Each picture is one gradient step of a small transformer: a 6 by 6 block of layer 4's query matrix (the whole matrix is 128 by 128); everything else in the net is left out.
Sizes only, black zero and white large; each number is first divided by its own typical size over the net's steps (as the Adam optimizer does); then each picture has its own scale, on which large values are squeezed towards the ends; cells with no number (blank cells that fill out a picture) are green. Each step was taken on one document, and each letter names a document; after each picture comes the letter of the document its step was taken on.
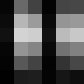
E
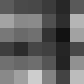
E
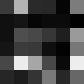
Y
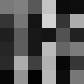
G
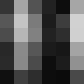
E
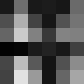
Y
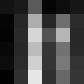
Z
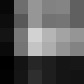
Z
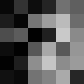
G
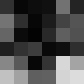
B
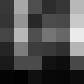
E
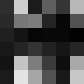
Y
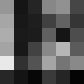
B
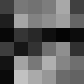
G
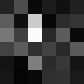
Z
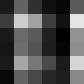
E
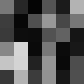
G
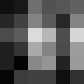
Z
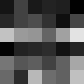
Y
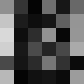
B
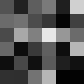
G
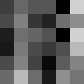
Y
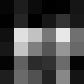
E
